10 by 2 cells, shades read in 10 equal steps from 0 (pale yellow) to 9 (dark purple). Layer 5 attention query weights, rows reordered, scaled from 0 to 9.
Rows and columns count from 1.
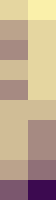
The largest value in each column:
6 9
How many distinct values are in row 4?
2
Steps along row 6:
same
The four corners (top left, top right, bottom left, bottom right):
1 0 6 9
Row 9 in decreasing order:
5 3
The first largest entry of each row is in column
1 1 1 1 1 1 2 2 2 2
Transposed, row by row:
1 3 4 2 4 2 2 2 3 6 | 0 1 1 1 1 2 4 4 5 9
